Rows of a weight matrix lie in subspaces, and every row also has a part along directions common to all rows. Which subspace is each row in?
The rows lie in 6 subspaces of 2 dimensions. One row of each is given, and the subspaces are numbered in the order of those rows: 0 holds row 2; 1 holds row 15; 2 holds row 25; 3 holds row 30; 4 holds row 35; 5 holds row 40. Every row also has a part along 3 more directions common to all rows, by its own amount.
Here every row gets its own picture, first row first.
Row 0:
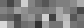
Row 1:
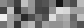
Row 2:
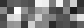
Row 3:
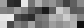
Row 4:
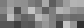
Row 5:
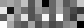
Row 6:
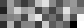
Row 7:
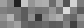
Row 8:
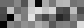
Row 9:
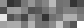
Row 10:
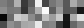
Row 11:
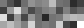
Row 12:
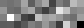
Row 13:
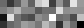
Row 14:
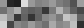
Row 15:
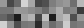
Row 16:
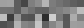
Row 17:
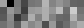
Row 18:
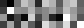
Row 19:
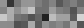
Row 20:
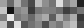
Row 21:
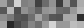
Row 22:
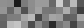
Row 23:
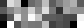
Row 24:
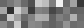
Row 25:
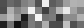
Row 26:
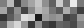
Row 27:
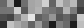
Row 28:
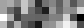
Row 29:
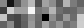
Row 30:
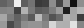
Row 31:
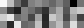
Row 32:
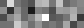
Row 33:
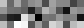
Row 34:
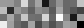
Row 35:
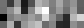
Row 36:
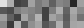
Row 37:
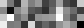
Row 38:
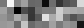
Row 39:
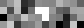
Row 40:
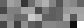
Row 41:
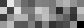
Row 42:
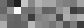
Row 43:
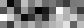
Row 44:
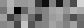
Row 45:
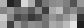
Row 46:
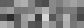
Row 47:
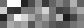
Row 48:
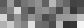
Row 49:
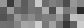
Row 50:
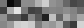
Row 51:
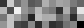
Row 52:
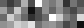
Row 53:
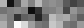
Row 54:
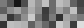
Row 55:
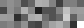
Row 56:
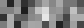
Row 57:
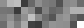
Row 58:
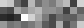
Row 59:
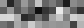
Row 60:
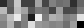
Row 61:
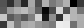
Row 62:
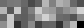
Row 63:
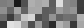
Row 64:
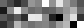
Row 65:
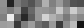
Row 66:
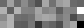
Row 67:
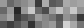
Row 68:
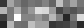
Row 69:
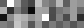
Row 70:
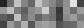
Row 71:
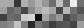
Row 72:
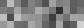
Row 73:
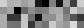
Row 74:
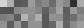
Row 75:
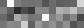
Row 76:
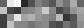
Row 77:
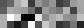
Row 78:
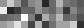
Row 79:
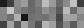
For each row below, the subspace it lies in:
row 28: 4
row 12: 2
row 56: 4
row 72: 2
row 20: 0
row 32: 0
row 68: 5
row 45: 5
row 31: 1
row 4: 2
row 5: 1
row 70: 1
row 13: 2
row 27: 3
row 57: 5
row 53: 2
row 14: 5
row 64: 0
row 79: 1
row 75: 0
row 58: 1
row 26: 3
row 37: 1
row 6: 5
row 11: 2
